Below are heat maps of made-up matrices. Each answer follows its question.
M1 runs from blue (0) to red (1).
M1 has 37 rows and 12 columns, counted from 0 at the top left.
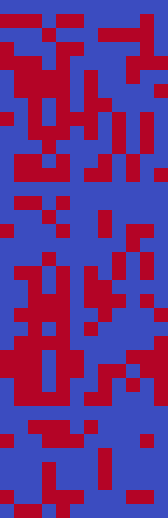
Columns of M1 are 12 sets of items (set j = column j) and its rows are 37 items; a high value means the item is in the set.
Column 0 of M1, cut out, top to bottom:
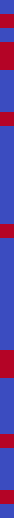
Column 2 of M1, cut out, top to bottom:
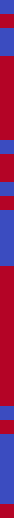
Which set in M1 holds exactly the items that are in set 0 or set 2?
4
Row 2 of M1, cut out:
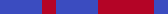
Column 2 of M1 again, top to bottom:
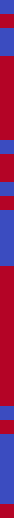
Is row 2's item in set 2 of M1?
no
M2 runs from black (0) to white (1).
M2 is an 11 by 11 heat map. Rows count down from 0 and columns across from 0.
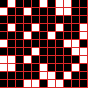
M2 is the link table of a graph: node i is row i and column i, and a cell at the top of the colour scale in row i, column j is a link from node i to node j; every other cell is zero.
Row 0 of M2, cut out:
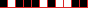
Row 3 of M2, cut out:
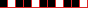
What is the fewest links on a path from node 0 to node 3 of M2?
2
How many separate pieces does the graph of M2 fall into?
2
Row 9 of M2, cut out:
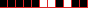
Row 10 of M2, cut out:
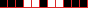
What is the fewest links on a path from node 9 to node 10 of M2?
2
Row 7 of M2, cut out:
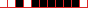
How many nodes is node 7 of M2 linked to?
4
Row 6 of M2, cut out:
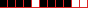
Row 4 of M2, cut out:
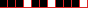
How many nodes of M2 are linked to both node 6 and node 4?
1
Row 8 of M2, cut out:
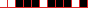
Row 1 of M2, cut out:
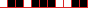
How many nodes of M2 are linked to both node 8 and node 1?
1
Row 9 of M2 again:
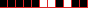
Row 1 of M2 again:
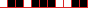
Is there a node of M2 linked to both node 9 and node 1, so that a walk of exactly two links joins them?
yes
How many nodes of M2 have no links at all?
1
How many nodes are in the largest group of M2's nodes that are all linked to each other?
3
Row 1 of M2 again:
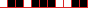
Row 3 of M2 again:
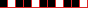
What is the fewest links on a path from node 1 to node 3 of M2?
1
